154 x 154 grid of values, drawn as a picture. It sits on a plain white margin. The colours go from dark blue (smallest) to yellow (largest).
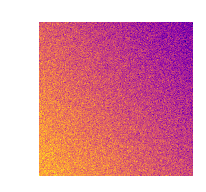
Slope: up to the bottom left. Mirror symmetry: none. Ninth with the lowest average: top right. Grain: fine. Stripes: none. Ninth with the highest average: bottom left.
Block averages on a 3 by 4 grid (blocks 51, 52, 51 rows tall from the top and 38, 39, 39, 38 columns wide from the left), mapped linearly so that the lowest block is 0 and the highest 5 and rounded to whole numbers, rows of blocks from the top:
3210 | 4321 | 5432
